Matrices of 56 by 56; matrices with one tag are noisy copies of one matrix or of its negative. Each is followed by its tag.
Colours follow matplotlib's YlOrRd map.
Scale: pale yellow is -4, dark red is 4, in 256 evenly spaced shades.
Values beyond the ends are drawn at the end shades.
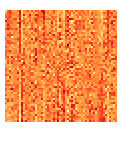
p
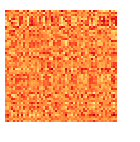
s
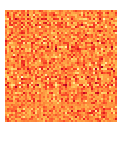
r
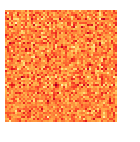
r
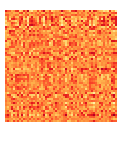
s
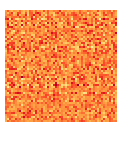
r
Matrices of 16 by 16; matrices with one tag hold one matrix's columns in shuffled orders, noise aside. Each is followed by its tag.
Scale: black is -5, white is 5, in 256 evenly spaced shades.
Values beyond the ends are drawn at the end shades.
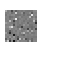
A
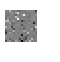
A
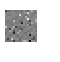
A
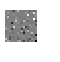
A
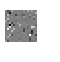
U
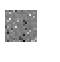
A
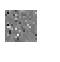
U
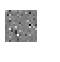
U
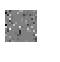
U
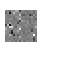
U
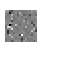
U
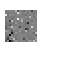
A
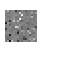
A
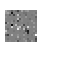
U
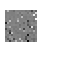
A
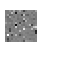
U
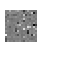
U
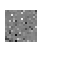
A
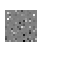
A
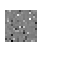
A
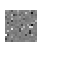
U
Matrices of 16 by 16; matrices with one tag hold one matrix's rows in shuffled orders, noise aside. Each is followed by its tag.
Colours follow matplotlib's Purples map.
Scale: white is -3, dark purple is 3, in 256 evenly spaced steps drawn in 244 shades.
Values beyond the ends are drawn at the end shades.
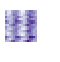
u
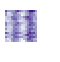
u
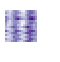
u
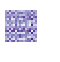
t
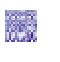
t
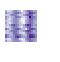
u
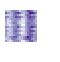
u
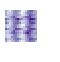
u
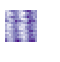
u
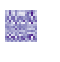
t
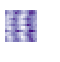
u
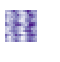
u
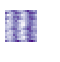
u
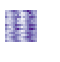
u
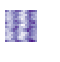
u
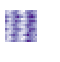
u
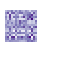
t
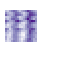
u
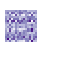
t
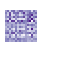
t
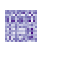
t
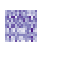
t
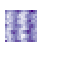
u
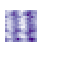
u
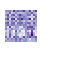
t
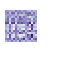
t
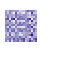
t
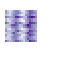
u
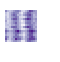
u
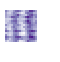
u
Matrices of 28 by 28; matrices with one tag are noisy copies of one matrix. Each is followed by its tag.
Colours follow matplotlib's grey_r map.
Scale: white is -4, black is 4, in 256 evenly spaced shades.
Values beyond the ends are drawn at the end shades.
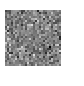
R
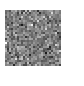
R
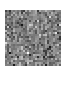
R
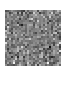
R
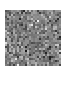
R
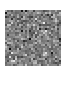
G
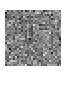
G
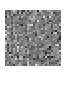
R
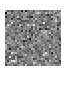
G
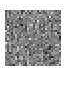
R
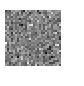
R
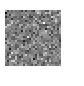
G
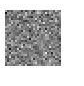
G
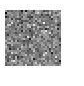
G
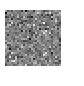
G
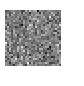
R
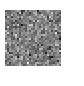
R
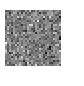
R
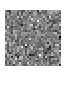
R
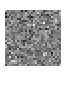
G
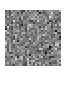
R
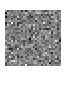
G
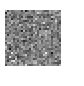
G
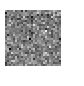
G
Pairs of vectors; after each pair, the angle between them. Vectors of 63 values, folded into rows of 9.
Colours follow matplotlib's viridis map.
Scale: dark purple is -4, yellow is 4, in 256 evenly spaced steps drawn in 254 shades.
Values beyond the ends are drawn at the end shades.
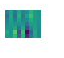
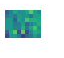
partly aligned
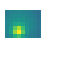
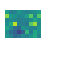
partly opposed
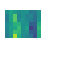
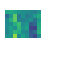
nearly parallel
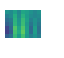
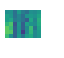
nearly opposite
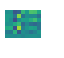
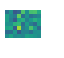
nearly parallel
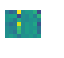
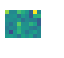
partly aligned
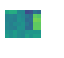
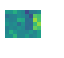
nearly parallel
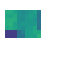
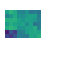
nearly parallel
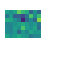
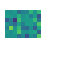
partly opposed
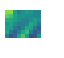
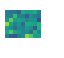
orthogonal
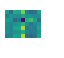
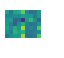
nearly parallel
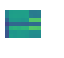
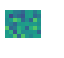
orthogonal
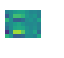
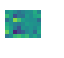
nearly opposite
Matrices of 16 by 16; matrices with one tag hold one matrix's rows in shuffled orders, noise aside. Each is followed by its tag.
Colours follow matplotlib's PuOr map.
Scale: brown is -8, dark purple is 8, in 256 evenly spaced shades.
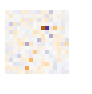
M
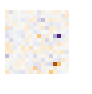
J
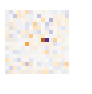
M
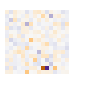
M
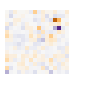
J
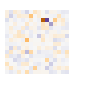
M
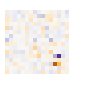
J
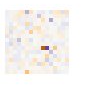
M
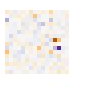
J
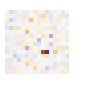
M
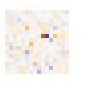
M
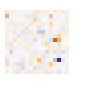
J
